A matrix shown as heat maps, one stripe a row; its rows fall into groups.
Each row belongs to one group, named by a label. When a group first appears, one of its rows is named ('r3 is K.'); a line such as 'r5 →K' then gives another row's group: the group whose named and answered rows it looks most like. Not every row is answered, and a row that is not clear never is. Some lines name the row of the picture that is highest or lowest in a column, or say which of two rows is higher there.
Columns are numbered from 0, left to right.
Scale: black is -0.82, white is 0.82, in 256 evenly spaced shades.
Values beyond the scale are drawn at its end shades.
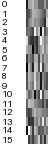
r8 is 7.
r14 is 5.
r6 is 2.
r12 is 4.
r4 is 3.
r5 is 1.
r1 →4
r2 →4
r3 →7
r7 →2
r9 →7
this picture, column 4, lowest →10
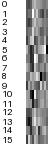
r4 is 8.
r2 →4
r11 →1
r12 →4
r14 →2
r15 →5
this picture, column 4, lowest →4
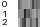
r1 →1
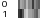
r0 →7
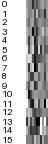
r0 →1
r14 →3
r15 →7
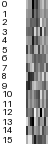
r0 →1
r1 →1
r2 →3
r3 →7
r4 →1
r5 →2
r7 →8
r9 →4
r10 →3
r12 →7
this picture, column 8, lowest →14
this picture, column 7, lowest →12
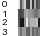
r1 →4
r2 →4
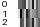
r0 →7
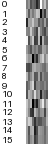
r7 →4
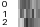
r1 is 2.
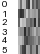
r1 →4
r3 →1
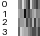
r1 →1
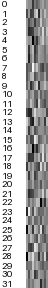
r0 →1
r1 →2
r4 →1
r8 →8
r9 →2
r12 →4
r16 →1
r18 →3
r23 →5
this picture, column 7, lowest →22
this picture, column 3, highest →7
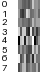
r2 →3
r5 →3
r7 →8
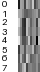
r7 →8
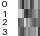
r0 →2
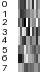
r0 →7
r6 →4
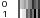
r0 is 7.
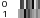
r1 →1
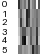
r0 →8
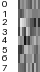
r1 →4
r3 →5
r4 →1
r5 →4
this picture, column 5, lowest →4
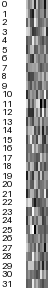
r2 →5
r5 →8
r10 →8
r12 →7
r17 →3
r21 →8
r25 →8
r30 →3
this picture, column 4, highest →2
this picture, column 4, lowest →25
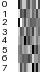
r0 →8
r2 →5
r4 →1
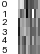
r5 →5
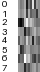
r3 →1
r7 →1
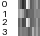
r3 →3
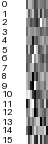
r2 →3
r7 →8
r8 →1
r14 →4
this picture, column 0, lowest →11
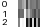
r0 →8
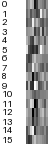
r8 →1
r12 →1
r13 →1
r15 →4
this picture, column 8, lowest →3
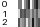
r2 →7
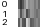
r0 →4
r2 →5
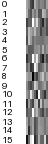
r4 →5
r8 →1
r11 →2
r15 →8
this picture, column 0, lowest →15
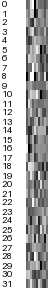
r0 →8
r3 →8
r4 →4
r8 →8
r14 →4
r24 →2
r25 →3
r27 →4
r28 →5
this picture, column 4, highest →28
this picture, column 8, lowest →18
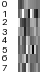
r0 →4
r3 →1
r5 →7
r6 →8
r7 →5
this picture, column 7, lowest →5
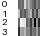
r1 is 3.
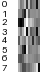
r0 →8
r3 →8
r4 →7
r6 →4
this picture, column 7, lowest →4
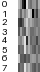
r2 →4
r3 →5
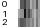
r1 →1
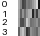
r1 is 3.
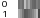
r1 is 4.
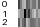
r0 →8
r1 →1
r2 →5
